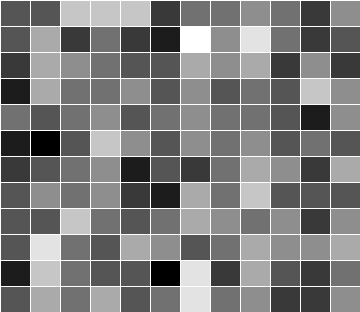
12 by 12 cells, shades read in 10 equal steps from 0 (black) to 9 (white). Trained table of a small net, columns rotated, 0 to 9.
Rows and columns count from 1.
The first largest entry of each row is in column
3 7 2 11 4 4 9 9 3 2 7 7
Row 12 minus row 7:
1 3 0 1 2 1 6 0 -1 -3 0 -1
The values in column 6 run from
0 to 5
